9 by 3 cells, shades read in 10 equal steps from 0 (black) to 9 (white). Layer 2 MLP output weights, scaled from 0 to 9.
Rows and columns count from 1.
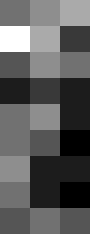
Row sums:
15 17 12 4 10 7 7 5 10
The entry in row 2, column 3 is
2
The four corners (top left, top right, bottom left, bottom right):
4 6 3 3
